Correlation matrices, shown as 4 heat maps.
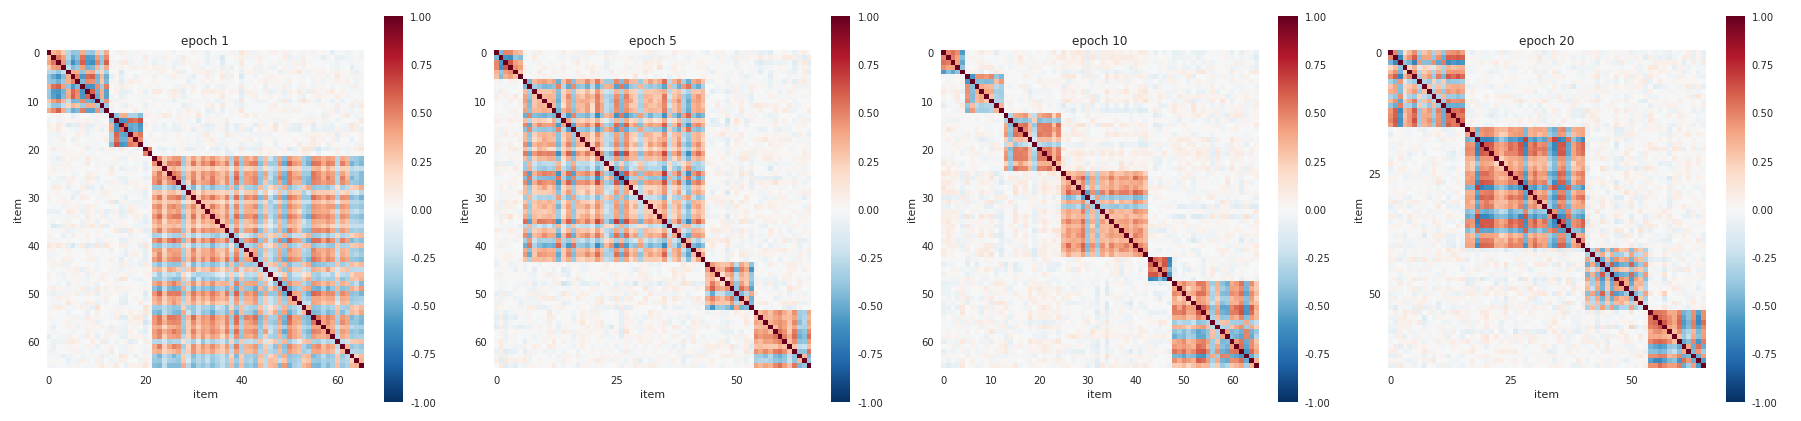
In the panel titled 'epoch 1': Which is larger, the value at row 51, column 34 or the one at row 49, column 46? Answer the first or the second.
the first
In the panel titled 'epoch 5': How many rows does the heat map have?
66
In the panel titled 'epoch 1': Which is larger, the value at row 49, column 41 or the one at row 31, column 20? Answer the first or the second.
the second
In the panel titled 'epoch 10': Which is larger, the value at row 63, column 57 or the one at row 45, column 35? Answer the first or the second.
the second
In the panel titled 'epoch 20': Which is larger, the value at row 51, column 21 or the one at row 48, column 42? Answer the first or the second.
the first
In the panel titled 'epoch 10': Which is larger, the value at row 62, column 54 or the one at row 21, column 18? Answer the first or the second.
the first
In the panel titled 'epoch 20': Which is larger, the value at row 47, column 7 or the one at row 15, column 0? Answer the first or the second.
the second
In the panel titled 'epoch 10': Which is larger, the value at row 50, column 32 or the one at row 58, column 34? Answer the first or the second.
the second
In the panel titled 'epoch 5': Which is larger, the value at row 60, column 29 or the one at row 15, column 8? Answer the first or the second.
the second
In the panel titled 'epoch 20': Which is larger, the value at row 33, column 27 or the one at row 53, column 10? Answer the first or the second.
the second
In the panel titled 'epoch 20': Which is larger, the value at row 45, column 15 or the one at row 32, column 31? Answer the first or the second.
the second
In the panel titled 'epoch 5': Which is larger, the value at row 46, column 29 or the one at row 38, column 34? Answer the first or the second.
the second
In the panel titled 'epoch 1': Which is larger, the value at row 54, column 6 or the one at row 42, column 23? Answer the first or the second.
the second
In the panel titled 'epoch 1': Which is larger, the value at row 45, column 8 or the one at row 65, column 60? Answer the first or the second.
the second
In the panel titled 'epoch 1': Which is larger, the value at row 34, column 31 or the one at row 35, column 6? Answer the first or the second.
the first
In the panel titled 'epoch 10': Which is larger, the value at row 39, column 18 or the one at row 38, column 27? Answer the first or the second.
the second
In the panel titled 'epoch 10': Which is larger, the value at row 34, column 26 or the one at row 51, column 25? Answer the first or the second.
the first
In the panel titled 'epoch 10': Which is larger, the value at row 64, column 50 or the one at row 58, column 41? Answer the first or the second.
the first
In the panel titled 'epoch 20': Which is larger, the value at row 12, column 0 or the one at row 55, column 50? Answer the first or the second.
the first
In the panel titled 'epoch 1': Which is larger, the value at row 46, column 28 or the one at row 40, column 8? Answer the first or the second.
the first
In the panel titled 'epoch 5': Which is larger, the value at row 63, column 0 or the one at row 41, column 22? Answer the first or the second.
the second
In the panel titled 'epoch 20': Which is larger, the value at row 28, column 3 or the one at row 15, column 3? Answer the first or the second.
the second
